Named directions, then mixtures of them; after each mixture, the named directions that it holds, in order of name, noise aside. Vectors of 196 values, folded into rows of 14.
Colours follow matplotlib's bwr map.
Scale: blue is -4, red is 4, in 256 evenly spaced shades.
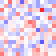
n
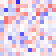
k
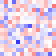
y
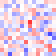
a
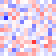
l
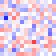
l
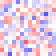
a, k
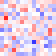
l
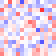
n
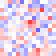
a, n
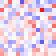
n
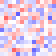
l, n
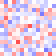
y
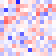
k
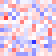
l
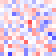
a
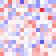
n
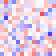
l, y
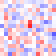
a, y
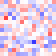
l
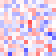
a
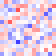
k, y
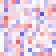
k, y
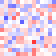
l, n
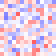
l, n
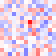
a, n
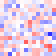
a, l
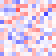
k, y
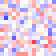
l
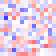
l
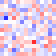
l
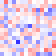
y
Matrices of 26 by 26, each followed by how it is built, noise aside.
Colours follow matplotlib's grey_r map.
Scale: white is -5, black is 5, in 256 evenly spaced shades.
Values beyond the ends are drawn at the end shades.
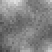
smooth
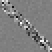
banded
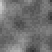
smooth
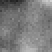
smooth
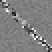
banded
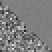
lower triangular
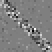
banded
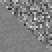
upper triangular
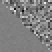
upper triangular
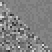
lower triangular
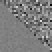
upper triangular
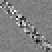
banded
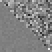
upper triangular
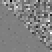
upper triangular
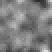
smooth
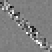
banded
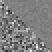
lower triangular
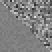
upper triangular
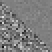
lower triangular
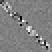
banded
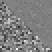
lower triangular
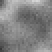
smooth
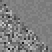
lower triangular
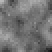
smooth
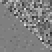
upper triangular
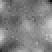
smooth
